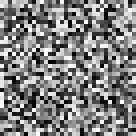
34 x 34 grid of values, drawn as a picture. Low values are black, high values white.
The values spread evenly over their range. No regular stripes run through it. Overall the values sit about 50% of the way up the scale. Fine speckle covers the field.
